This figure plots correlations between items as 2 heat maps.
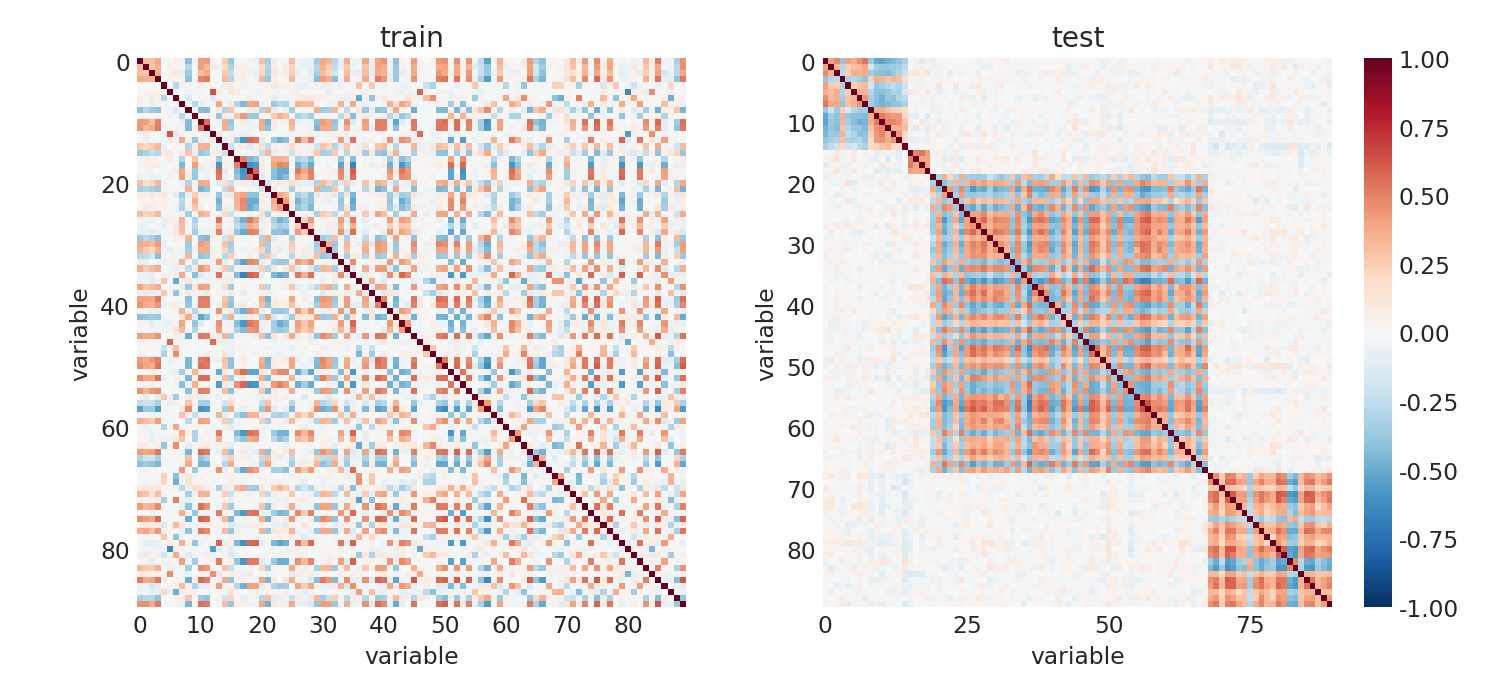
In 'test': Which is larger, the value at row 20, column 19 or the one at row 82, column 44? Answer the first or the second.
the second
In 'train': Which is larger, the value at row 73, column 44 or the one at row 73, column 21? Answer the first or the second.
the first
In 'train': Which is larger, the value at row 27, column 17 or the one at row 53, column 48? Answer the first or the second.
the second
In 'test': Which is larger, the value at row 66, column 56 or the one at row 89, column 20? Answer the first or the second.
the second
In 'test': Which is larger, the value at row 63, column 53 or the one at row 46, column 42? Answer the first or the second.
the first
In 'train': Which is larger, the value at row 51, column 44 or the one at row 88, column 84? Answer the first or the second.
the second
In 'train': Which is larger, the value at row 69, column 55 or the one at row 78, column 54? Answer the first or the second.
the first
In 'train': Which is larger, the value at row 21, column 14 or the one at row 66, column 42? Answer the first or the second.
the second
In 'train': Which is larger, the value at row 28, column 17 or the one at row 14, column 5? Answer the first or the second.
the second
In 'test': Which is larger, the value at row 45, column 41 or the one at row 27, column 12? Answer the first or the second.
the second
